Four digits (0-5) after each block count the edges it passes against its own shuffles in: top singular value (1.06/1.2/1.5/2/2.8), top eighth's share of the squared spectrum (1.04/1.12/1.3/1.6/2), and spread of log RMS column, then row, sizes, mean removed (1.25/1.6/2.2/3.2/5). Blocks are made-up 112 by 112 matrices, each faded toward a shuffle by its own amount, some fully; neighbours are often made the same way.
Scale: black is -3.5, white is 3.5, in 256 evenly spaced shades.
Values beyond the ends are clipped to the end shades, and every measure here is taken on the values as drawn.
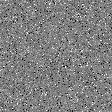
2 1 0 0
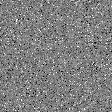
2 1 0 0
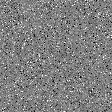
1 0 0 0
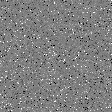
2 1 0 0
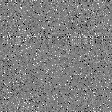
4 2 1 1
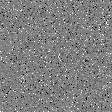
2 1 0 0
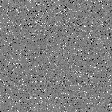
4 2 0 1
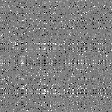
5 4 3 3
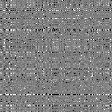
5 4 3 3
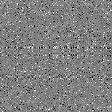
4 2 1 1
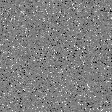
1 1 0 0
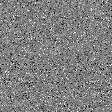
0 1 0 1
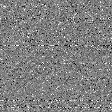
2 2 0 3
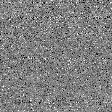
1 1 0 2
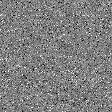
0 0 0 1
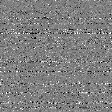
2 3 0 4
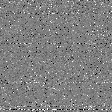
3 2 0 2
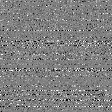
2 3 0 4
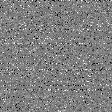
1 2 0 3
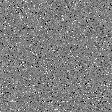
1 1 0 2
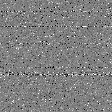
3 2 0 2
